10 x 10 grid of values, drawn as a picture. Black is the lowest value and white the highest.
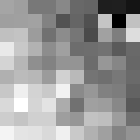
Values change most from cell to cell in the top right. The field climbs toward the bottom left. An odd patch, rougher than its surroundings, sits in the top right. The bottom left is the ninth with the highest average.
